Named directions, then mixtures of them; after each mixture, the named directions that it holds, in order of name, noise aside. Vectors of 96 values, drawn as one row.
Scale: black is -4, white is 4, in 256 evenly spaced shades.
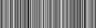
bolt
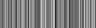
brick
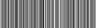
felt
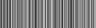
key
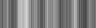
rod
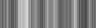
rod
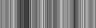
bolt, rod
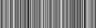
bolt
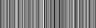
felt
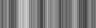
rod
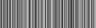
key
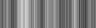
rod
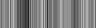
bolt, rod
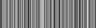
bolt, felt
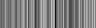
brick, key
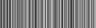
key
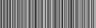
key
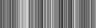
key, rod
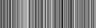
key, rod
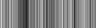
key, rod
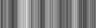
rod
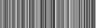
brick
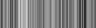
bolt, rod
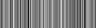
bolt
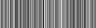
bolt, felt
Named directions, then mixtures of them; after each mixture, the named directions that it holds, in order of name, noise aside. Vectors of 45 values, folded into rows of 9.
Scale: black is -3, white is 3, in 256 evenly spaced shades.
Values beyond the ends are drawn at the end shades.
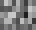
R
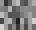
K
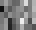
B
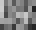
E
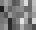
B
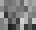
B, E, K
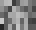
E, K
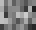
E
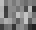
E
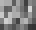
E, R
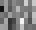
B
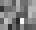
B, K, R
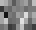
B, E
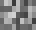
R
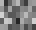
E, K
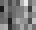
B, E, R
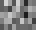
R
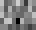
E, K, R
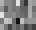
E, K, R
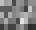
B, E, R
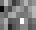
B, R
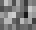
R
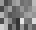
B, K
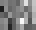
B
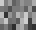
B, E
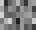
E, K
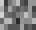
E, K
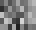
B, K, R
